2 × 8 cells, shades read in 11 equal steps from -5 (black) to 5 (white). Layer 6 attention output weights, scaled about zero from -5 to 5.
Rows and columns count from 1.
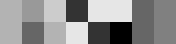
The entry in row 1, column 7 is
-1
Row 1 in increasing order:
-3 -1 0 1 2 3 4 4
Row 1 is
2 1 3 -3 4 4 -1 0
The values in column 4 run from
-3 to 4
